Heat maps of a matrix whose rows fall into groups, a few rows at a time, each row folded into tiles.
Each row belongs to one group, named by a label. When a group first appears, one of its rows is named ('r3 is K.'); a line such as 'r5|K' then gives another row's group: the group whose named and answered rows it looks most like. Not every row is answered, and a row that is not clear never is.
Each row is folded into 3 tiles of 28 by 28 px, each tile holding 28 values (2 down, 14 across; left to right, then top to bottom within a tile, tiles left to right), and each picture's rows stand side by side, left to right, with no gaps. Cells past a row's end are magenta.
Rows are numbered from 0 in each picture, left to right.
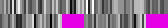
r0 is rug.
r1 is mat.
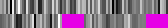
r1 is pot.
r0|rug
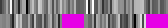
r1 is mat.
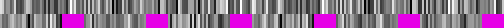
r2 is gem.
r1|pot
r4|pot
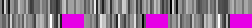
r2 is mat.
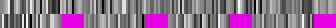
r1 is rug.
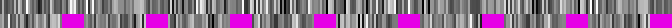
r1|mat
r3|pot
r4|gem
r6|pot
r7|mat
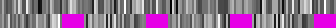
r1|gem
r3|gem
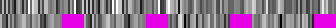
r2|rug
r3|rug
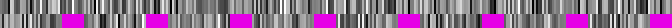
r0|gem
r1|rug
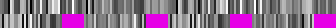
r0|gem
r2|gem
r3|mat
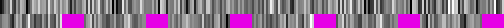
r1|pot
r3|rug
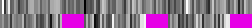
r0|mat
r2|rug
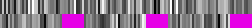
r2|mat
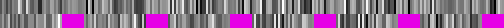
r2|pot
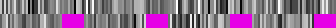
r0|pot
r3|rug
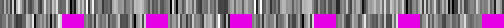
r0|rug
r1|mat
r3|mat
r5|pot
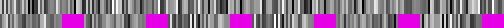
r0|pot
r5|gem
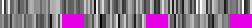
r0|mat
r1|rug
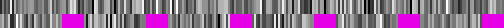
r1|gem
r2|mat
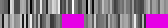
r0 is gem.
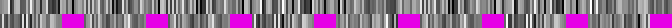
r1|pot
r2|pot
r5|pot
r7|mat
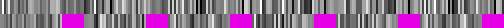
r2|pot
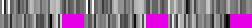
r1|mat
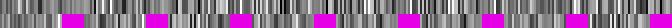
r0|rug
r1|rug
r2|gem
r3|pot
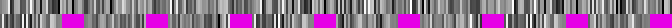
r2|mat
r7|pot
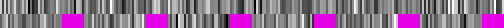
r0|pot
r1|rug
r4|rug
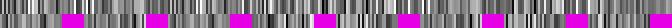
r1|mat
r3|rug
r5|mat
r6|gem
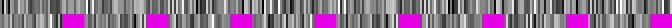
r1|mat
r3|rug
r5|pot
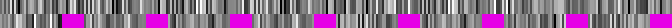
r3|pot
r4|gem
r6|mat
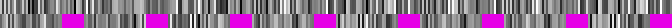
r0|pot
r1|mat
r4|gem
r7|gem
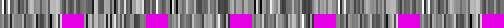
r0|mat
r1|gem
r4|mat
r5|mat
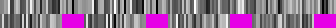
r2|rug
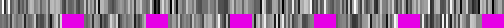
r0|mat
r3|gem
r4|rug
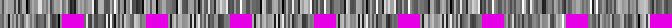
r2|gem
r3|gem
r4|gem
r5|gem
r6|rug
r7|mat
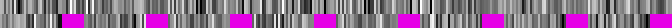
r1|mat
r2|pot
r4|pot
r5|rug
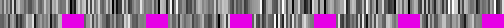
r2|mat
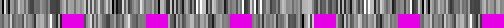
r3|mat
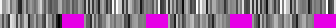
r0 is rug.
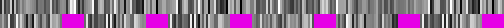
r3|rug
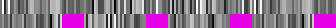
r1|gem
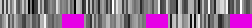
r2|gem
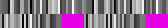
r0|gem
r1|gem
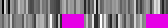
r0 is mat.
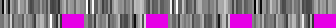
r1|mat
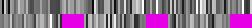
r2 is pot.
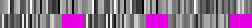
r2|rug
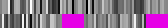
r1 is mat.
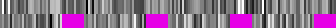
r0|mat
